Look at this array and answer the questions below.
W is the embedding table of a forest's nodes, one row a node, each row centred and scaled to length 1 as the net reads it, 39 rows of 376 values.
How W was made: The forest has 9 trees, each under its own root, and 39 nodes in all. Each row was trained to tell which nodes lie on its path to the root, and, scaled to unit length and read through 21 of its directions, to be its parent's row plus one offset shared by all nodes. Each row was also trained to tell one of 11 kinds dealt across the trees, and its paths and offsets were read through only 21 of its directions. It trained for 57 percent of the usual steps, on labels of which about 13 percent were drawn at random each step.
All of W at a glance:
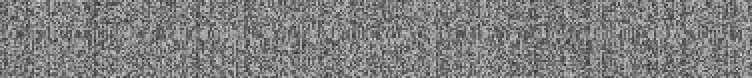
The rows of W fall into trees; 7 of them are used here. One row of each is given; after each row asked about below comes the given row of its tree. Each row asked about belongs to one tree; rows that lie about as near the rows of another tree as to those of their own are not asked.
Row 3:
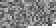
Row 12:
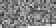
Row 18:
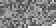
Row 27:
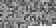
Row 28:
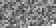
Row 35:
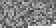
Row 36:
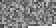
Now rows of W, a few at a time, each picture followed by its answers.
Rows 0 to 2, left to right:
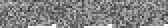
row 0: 35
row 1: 36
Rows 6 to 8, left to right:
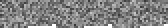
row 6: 3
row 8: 12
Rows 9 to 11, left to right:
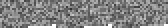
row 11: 28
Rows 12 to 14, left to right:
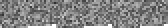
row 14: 35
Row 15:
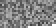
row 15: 3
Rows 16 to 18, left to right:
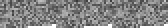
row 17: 18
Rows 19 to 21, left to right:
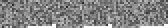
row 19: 3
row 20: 3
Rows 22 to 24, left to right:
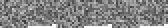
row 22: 35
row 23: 12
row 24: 28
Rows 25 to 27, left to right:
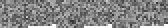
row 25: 36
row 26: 35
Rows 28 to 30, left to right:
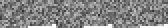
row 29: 35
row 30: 12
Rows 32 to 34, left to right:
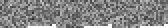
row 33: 18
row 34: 3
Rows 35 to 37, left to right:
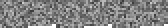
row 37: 27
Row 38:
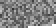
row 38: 28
